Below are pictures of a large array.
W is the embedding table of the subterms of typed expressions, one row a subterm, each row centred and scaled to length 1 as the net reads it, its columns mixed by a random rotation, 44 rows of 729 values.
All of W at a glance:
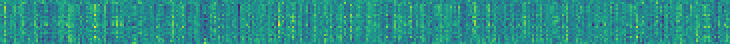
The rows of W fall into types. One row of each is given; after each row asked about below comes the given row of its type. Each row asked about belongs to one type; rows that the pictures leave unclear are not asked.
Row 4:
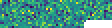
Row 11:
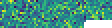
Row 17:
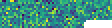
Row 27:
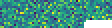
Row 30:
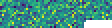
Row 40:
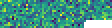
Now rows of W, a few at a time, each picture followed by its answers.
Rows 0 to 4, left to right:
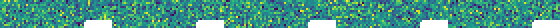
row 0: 40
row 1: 4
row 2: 17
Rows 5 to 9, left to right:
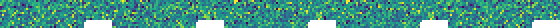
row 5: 30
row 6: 11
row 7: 11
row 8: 11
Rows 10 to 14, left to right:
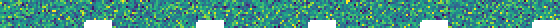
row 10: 40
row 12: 30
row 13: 11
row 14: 27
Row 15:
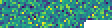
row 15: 4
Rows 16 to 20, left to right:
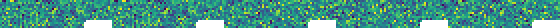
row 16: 17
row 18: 27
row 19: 30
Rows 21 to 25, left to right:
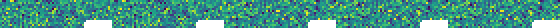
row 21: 17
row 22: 17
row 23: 40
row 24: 40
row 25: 40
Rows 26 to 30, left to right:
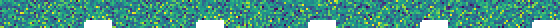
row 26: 27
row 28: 17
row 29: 4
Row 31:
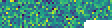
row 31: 17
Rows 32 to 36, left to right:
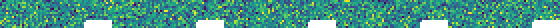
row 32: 17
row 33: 40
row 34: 30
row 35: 17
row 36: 27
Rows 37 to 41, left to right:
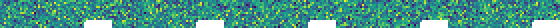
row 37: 27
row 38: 30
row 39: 30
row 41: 30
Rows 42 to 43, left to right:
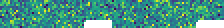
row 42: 30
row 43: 11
